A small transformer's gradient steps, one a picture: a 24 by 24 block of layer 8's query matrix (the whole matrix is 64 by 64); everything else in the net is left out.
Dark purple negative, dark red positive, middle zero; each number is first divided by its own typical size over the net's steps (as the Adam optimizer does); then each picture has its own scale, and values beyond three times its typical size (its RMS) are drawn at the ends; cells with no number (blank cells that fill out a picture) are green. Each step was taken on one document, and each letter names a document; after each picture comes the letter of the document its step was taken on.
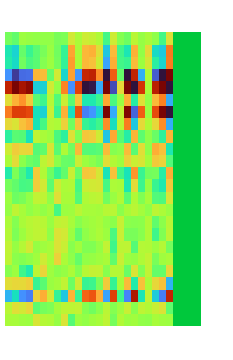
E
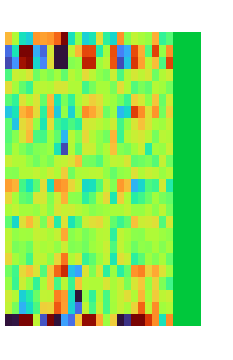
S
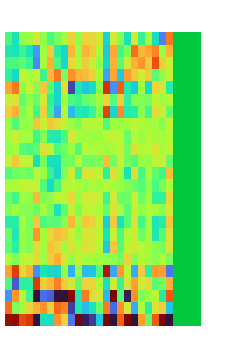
E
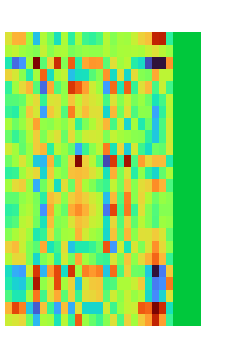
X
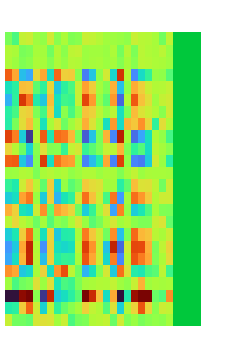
S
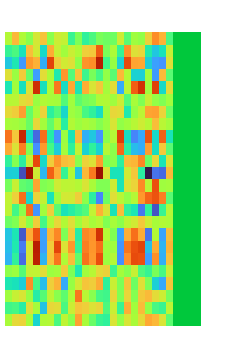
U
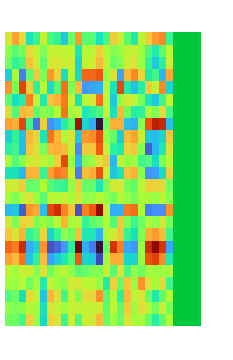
U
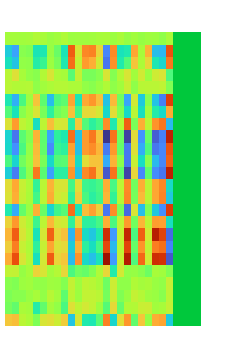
E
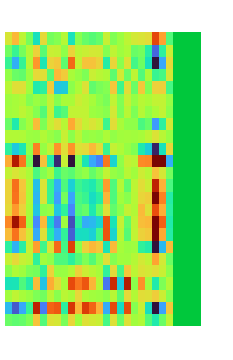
X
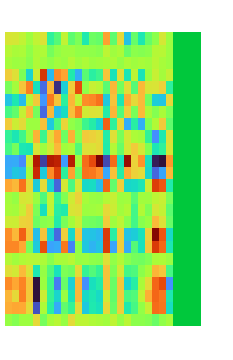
X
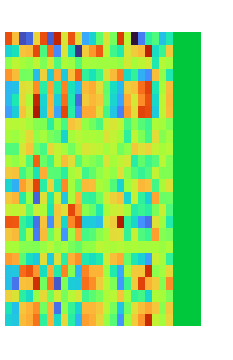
S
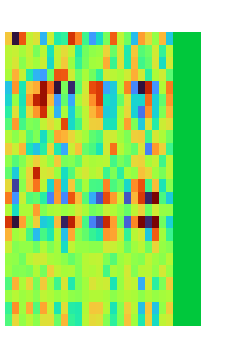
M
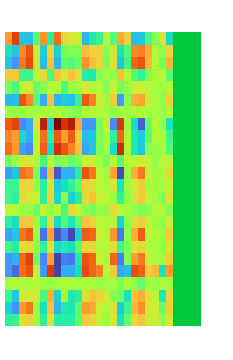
S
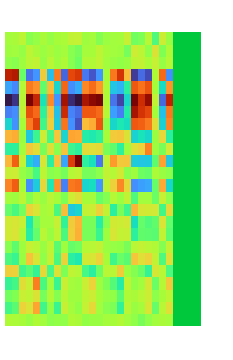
S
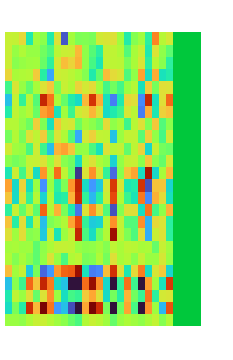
M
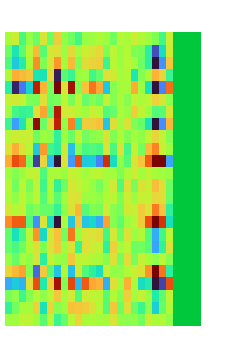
X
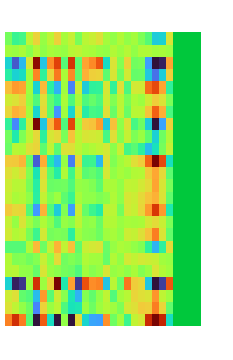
X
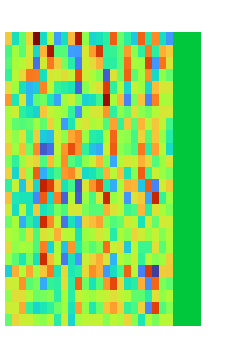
M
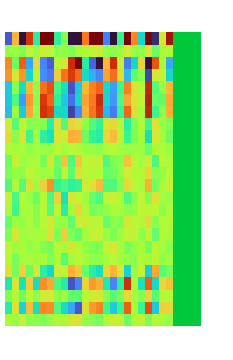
M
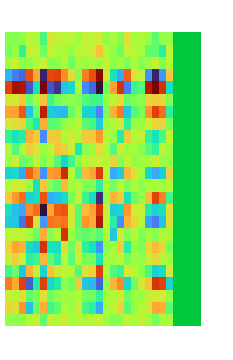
U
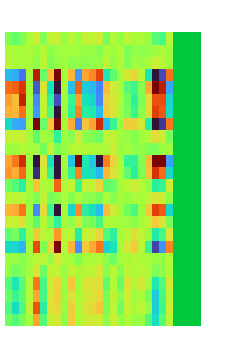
X
